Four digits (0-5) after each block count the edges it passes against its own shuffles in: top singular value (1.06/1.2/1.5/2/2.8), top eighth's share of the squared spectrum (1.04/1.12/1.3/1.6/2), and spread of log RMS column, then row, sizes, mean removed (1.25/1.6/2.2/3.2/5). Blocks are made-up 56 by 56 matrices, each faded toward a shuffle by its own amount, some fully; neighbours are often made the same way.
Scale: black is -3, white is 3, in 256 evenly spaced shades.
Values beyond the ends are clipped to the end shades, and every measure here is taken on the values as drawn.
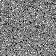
0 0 0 0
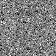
0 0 0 0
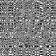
4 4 3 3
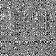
4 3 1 2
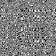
4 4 2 2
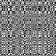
5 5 4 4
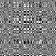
5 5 3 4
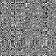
4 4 2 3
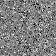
1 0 0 0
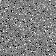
0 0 0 0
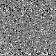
1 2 0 2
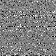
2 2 0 3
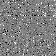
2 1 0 1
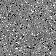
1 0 0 0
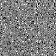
3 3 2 1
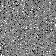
2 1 0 0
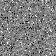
1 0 0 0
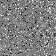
1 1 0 0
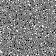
1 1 0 0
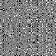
4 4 2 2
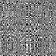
4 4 3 2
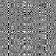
4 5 3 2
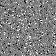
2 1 1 0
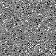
3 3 1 1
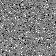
0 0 0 0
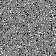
2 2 0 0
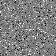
1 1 0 0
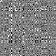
4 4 3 2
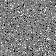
1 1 0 0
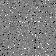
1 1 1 1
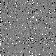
2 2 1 1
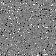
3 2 0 1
